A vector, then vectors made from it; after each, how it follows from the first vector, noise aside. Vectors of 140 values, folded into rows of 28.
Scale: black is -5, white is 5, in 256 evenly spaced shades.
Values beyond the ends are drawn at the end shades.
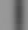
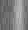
negated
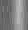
negated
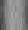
wrapped around
